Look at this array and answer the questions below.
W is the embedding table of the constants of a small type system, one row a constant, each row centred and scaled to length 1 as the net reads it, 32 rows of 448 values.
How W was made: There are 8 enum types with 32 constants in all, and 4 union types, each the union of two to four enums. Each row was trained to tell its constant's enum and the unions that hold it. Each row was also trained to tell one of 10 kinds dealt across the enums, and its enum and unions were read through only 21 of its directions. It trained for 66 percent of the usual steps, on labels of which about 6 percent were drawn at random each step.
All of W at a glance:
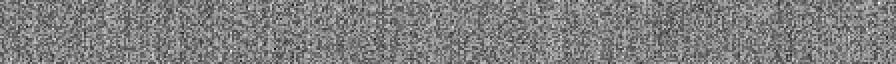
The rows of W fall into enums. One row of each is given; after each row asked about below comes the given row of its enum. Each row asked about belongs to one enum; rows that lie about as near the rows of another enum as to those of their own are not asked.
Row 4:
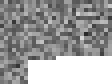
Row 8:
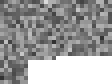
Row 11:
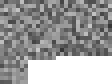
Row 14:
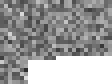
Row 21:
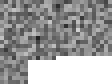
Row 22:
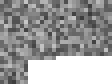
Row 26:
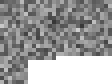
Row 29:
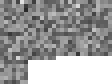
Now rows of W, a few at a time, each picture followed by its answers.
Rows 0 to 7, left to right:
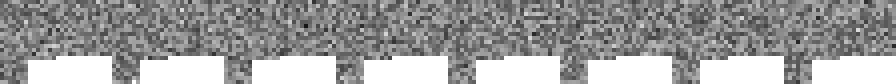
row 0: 8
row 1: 8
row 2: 26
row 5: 8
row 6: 21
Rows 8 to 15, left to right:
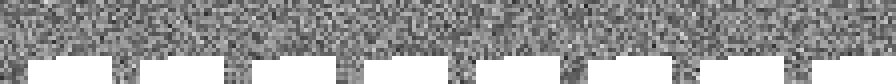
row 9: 14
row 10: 11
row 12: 21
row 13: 8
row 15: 22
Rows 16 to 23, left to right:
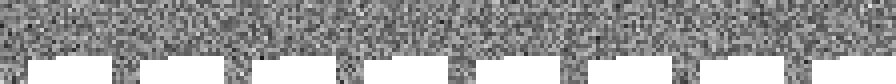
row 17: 11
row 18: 14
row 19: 21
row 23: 14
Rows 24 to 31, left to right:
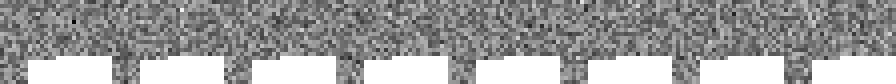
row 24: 14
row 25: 22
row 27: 21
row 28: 26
